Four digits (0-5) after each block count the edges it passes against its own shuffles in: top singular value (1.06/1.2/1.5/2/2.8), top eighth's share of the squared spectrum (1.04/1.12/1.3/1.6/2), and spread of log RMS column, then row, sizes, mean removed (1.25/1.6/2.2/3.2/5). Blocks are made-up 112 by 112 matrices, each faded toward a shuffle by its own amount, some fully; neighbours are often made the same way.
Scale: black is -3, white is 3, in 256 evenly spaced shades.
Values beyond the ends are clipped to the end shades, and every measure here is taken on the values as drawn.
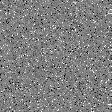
2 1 0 0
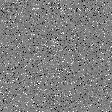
2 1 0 0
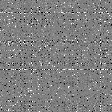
4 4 2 3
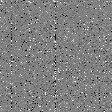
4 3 2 1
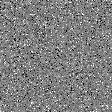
0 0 0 0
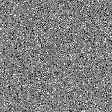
3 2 1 0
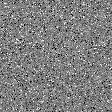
0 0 0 0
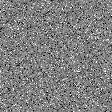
0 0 0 0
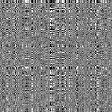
5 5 4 4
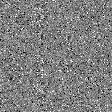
3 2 1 0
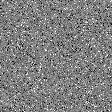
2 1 0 0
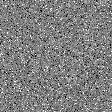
2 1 0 0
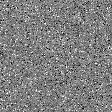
1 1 0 0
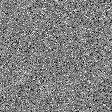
1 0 0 0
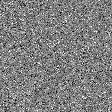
2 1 0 0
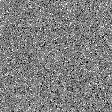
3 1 0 0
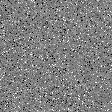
0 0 0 0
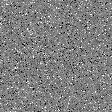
0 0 0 0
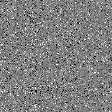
1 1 2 1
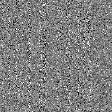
1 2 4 0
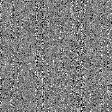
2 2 4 0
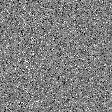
0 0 1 0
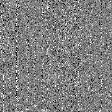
2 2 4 0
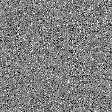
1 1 2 0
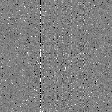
4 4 2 0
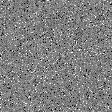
1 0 0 0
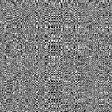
5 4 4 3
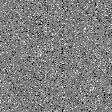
2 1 1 0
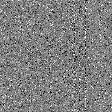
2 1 2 0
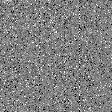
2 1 2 0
